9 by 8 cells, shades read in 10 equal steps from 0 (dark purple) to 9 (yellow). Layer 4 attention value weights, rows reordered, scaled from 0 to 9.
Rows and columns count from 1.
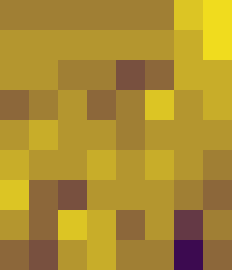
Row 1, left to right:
5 5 5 5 5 5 8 9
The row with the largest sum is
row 2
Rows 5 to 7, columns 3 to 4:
6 6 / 6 7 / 3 6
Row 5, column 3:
6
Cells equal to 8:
4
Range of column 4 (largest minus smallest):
3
